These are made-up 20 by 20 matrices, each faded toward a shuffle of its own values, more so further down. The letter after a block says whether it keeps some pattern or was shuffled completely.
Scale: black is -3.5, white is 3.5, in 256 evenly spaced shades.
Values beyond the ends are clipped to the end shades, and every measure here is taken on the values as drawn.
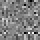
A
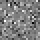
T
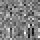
A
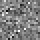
T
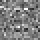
A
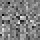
A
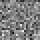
A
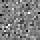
T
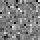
T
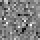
T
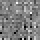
A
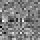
A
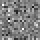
A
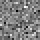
T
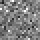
T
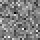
T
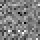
A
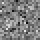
T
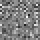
A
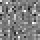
A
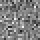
T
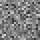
A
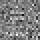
A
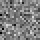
T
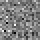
T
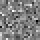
T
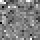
A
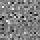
A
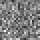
A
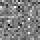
A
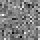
A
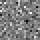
T
